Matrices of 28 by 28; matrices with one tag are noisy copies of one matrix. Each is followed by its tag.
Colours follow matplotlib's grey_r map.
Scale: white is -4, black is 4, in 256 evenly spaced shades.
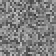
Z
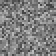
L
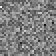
L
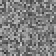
Z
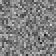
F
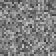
L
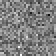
Z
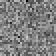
Z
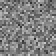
L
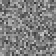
F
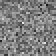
L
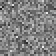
L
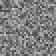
F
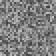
Z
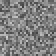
F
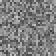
Z
